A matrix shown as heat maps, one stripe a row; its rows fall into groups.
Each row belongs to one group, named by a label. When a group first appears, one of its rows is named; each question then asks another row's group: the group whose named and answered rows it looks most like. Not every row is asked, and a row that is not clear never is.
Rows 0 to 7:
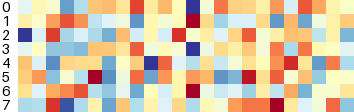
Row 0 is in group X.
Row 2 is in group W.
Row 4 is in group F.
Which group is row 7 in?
W
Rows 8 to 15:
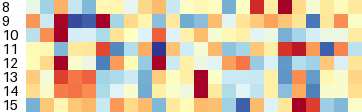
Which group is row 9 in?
W
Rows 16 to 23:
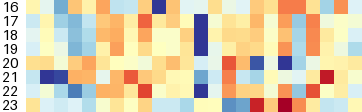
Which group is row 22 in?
X
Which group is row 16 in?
F
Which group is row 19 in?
X
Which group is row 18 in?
X
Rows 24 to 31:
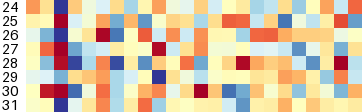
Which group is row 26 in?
F
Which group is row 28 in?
W
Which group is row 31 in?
F
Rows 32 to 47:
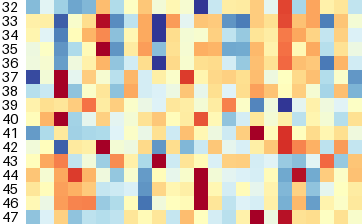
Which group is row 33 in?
F
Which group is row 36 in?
F
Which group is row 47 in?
W
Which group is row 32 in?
X
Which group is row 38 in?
W
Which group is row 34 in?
F
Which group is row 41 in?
W
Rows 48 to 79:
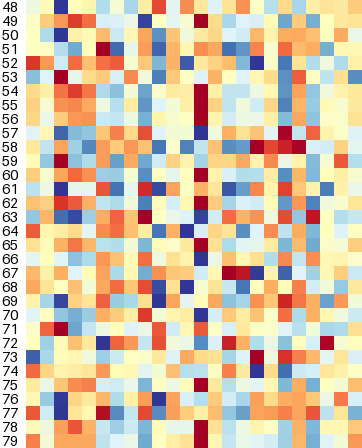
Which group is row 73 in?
W
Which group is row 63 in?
X
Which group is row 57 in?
X
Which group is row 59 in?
W
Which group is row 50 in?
F
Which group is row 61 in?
F
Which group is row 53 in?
W
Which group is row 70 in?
X
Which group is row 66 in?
X
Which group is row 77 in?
F
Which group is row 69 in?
F
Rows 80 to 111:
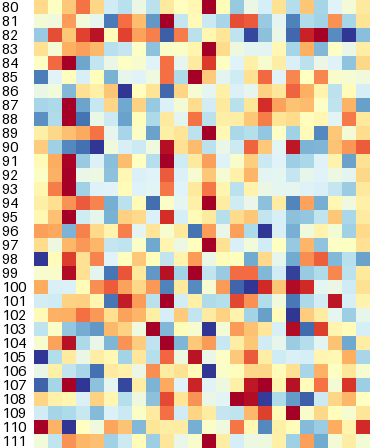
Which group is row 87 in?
W
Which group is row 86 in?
F
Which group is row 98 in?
W
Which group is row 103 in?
X
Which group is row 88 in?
W
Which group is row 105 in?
W
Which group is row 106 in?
X
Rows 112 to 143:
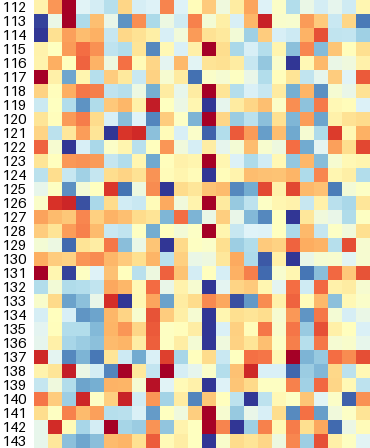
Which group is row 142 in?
F
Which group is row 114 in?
W
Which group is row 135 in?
X
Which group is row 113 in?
W
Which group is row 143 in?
X
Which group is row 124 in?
X
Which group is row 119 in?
X
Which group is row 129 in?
F
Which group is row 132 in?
X
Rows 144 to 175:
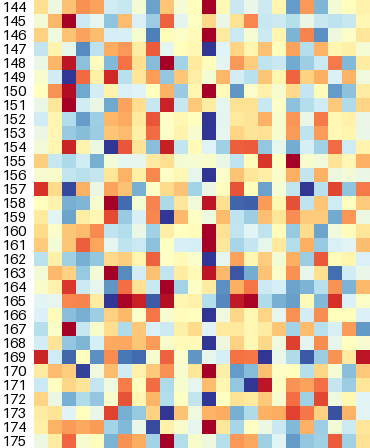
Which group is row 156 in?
X
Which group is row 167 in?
W
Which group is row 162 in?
X
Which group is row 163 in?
F
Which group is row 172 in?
X
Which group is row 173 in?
F
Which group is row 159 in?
F
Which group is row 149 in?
F
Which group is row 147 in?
X
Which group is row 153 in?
X
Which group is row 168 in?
X
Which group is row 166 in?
X
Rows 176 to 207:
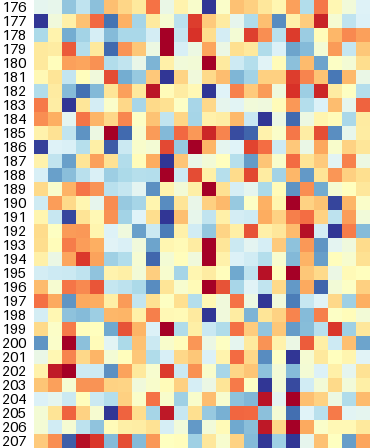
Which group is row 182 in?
X
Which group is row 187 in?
F
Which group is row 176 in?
X
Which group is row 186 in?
W
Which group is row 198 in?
X
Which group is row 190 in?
F
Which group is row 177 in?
W
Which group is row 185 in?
F
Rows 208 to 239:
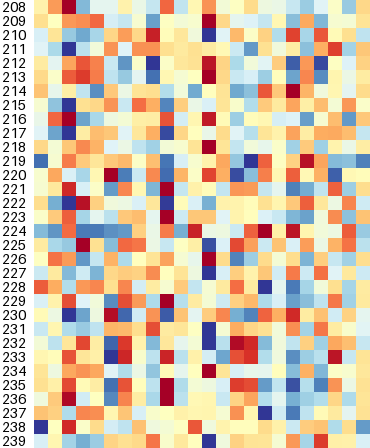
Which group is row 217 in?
F
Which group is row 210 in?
X
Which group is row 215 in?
F
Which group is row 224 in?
W
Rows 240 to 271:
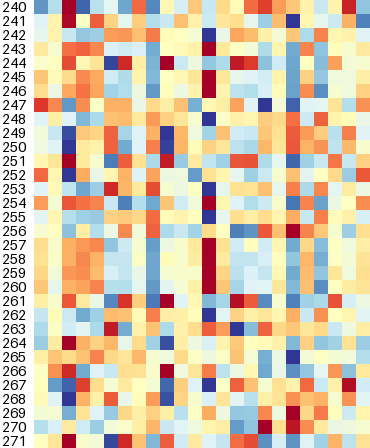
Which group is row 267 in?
F
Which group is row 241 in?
W
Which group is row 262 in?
X
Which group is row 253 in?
X
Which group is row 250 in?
F
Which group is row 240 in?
W
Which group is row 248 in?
X
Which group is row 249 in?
F
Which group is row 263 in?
F
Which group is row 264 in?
W
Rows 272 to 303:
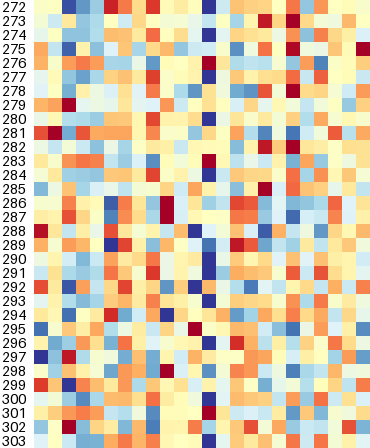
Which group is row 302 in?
W
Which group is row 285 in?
W
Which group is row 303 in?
X
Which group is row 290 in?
X
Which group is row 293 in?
X
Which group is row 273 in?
W
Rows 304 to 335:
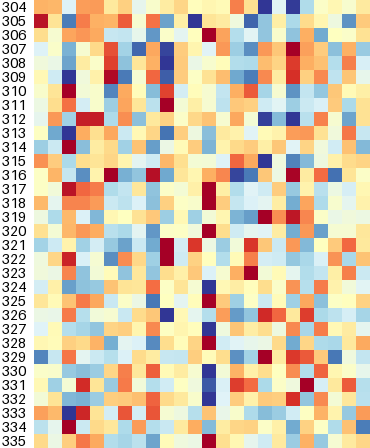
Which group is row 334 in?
W
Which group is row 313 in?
F
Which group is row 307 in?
F
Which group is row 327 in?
X
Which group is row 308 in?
F
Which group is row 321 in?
W
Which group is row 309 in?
F
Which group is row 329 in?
W
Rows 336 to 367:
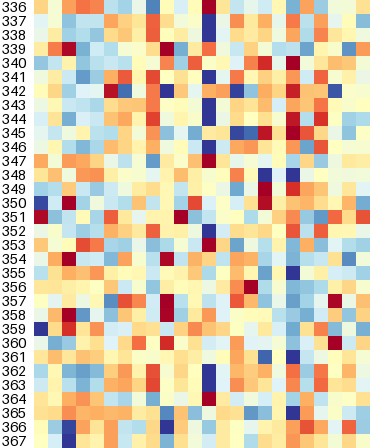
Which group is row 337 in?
X
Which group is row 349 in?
W
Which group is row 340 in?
W
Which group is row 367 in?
F
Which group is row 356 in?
W
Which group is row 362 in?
X
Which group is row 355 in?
W
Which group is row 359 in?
W
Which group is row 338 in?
X
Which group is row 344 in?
X
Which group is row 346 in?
X
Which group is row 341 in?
X
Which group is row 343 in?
X
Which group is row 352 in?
X
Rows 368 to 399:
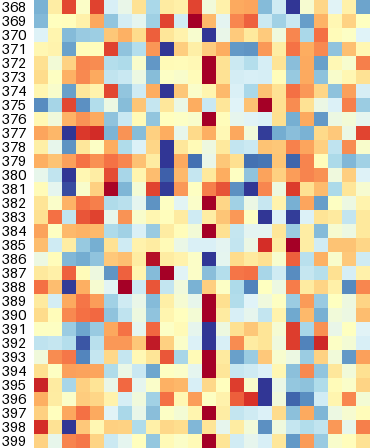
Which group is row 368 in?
W
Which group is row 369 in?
W
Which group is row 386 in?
X
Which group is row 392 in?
X
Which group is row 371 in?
F
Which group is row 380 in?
F
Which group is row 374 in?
F
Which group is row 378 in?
F
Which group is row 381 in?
F
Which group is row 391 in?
X
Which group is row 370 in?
X
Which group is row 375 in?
W
